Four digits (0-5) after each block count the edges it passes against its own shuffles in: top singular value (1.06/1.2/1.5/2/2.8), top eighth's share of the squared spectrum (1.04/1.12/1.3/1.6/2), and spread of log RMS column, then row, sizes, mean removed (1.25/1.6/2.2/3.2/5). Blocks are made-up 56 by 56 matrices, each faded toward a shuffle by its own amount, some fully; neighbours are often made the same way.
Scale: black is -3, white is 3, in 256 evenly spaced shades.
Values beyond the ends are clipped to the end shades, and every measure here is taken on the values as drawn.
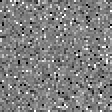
1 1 0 0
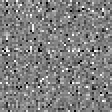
3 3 1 1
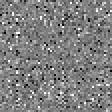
2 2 1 1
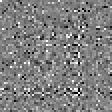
4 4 2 2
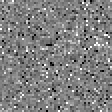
1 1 0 0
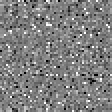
2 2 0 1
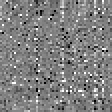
4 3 2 1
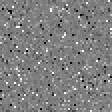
0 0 0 0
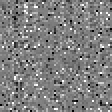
3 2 1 0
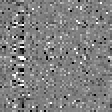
4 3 2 2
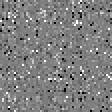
3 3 1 1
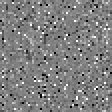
2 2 1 0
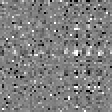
4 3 2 2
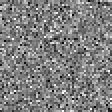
0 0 0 0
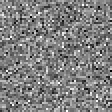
2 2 0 1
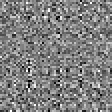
4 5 2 3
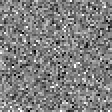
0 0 0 0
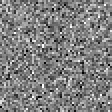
2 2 0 0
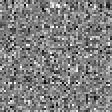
3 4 2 2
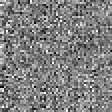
3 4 2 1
